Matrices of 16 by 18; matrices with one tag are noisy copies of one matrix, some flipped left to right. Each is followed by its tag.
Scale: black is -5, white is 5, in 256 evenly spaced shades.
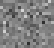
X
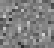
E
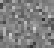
E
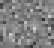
E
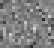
E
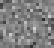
E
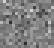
X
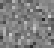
E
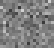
X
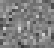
E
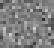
E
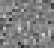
E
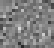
E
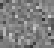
E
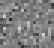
E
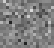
X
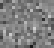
E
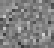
E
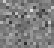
X
